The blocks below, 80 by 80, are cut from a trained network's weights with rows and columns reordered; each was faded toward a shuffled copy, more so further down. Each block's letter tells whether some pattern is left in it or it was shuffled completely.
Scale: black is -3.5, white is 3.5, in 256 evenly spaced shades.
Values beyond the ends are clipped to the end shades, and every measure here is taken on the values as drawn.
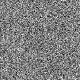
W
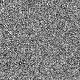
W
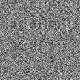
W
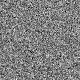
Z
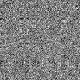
W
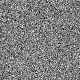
Z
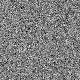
Z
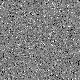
Z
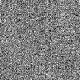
W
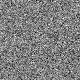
Z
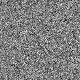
Z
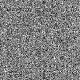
W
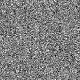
W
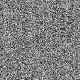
W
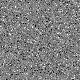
Z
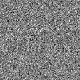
W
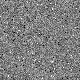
Z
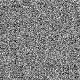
W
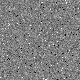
Z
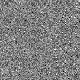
W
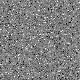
Z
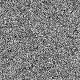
Z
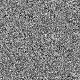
W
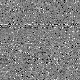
W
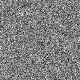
Z
